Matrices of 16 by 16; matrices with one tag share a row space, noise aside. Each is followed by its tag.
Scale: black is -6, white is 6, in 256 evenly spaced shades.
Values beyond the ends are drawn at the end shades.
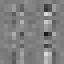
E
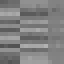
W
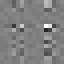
E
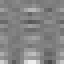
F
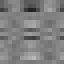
F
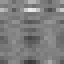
F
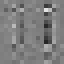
E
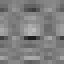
F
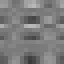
F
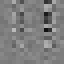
E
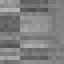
W
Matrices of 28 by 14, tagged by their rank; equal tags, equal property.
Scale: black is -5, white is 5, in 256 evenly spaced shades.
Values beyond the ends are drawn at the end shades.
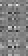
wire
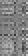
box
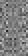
box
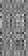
wire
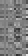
wire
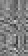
box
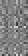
box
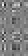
wire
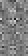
box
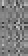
box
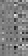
wire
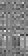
box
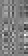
wire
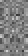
box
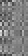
wire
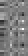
wire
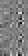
wire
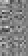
box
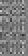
box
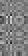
wire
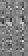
box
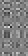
wire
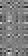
wire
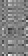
wire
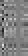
wire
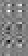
wire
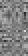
box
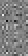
box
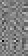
box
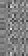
box
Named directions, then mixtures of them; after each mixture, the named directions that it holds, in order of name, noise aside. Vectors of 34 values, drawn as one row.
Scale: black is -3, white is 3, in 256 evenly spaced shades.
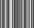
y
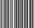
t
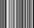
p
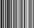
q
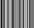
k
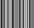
k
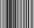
k, p, t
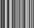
k, q, y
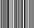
q, t, y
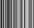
q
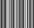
k, p, y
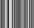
k, t, y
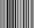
p, t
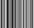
k, p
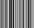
t, y
